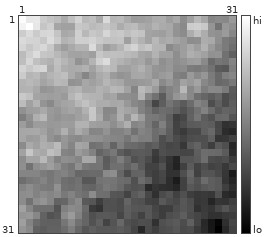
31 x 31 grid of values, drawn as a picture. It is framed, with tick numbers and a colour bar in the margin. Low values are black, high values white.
The field climbs toward the top left. No single row or column stands out from its neighbours. The top left is the ninth with the highest average. The texture is blotchy.
